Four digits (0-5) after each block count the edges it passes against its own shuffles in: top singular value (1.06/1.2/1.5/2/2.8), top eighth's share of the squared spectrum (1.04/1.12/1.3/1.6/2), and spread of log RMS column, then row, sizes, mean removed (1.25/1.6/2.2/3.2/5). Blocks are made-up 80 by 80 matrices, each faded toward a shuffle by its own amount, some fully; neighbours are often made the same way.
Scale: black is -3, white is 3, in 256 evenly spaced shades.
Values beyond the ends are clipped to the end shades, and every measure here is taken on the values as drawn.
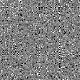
3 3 2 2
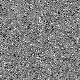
0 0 0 0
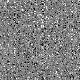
3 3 2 1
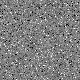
0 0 0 0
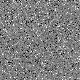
1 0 0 0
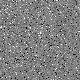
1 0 0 0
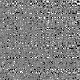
4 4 3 3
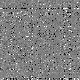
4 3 2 2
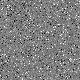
0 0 0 0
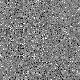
3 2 1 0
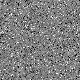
2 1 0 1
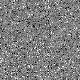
3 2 1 0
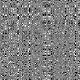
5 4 3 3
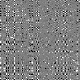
5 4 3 3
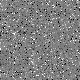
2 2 0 0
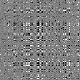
5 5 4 3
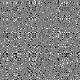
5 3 2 2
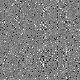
4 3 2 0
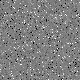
2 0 0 0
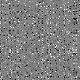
4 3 2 2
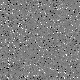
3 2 0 0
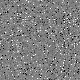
3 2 1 0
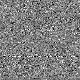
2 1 0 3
